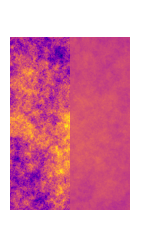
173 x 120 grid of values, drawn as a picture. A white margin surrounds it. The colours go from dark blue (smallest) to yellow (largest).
Slope: none. Mirror symmetry: none. Stripes: none. Average level on the scale: 50%. Seam: vertical, 50% of the way across, the right part calmer.
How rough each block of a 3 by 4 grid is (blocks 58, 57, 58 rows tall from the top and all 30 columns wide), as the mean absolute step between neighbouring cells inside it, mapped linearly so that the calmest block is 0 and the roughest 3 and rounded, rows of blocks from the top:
3 3 0 0 / 3 3 0 0 / 3 3 0 0
